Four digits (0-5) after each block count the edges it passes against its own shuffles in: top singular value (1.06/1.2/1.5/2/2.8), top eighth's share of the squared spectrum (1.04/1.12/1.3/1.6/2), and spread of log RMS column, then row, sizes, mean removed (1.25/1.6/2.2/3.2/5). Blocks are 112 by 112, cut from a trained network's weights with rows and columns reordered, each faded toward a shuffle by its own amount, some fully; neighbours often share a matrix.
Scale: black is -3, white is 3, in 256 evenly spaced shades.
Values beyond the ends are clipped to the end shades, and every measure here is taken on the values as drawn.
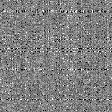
4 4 0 3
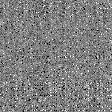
3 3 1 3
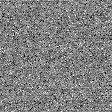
1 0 0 0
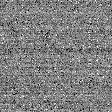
3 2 1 0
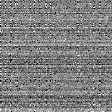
5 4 3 3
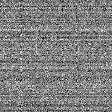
4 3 2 1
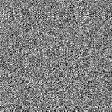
4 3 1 2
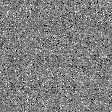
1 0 0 0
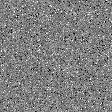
1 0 0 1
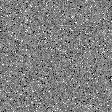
1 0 0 0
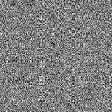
4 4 3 2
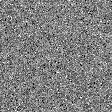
0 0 0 0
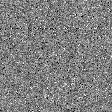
2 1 0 1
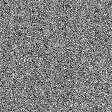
1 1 0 0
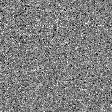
2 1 0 1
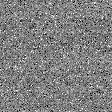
1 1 0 0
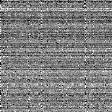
5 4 3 3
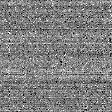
4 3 2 1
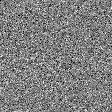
1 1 0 0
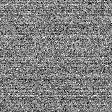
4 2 0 1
